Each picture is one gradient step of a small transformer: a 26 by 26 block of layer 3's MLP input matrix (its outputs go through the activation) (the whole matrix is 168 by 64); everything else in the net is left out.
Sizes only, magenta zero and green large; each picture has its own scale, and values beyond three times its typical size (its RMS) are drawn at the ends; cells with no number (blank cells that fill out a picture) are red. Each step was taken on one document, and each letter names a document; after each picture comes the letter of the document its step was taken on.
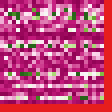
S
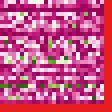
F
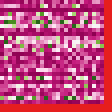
F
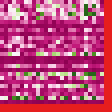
S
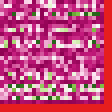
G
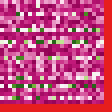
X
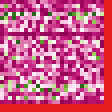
G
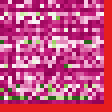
F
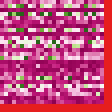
F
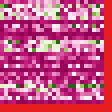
G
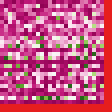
S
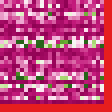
X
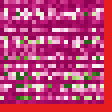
X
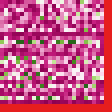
X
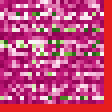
G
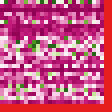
F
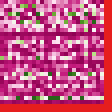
S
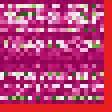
S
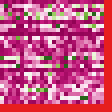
G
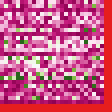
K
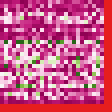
K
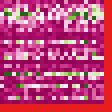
S
